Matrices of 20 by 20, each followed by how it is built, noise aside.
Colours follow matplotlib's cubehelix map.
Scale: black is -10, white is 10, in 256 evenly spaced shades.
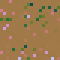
sparse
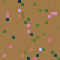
sparse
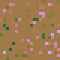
sparse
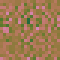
low rank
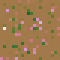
sparse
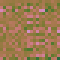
low rank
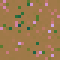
sparse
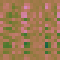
low rank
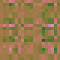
low rank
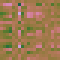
low rank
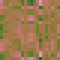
low rank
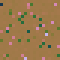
sparse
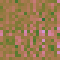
low rank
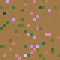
sparse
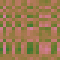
low rank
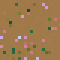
sparse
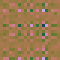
low rank
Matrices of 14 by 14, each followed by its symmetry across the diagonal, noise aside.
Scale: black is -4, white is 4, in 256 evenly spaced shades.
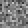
neither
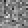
neither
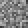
symmetric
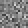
antisymmetric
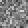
symmetric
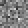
symmetric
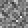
symmetric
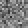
neither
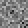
symmetric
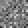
symmetric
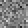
antisymmetric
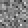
antisymmetric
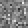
neither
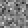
antisymmetric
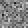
symmetric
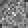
symmetric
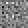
antisymmetric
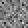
symmetric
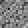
symmetric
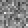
neither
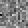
neither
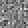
neither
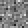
antisymmetric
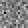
neither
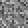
antisymmetric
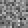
antisymmetric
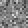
neither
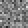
antisymmetric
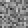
neither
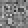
antisymmetric
